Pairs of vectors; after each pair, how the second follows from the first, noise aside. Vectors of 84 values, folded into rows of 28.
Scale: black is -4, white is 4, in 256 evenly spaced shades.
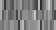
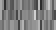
copied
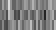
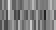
copied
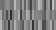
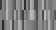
wrapped around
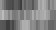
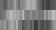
reversed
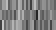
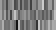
wrapped around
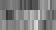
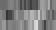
copied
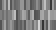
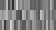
reversed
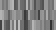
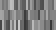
copied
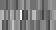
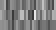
reversed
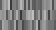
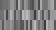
reversed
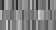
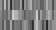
wrapped around
